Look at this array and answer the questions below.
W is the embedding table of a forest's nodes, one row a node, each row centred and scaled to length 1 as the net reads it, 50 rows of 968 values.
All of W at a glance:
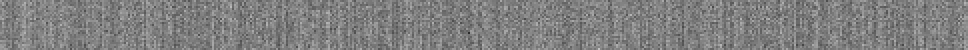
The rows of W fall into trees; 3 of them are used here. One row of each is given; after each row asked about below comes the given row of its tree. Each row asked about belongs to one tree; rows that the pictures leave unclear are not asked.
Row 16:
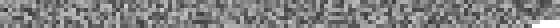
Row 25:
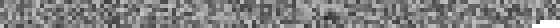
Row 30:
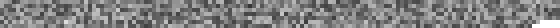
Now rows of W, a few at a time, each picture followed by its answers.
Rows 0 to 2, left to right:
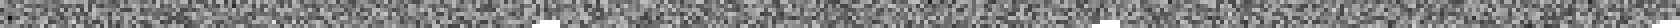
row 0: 30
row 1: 16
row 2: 16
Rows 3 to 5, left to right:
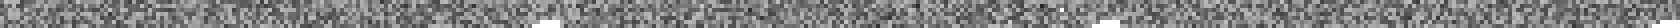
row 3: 25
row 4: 25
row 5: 16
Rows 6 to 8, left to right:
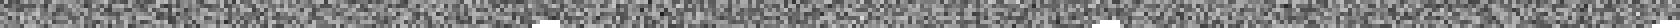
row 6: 30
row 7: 30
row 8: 30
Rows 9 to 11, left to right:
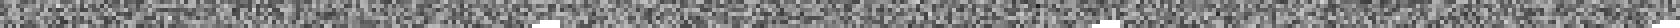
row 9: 25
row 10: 16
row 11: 25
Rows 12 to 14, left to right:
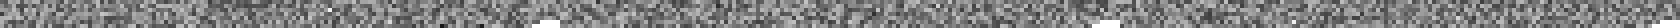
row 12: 25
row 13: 16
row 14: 16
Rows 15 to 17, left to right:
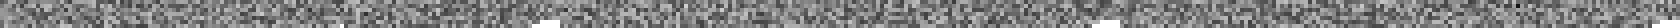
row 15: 16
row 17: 30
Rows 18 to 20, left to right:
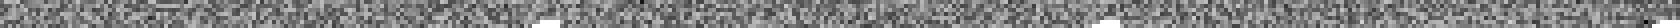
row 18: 25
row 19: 25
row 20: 30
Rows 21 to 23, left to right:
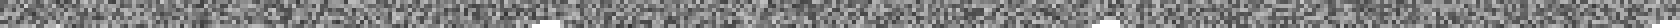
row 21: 16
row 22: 25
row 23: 25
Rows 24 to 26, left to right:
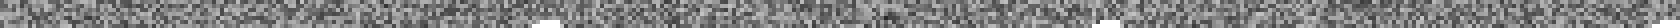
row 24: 16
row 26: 25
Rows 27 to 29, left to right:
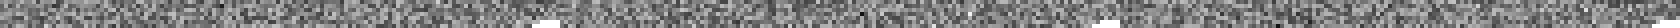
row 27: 16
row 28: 25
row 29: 30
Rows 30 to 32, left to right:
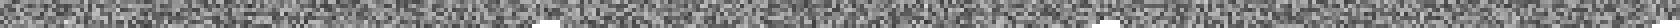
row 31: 25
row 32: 30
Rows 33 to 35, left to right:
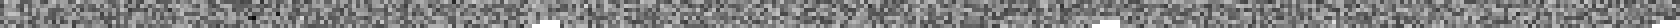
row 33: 25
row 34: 16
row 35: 30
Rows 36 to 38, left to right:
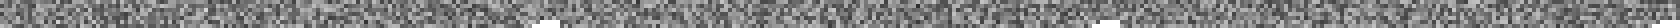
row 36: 25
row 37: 16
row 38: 16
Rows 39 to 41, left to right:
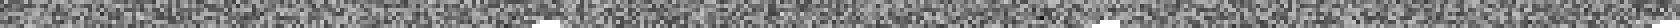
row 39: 30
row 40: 25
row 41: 16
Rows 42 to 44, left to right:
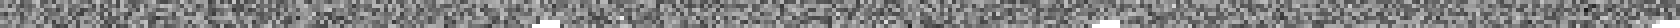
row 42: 25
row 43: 16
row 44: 16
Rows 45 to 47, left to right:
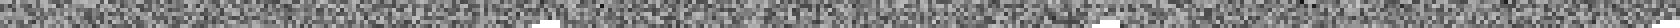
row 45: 16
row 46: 25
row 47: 16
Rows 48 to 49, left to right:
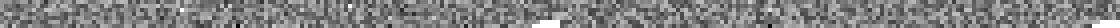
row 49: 16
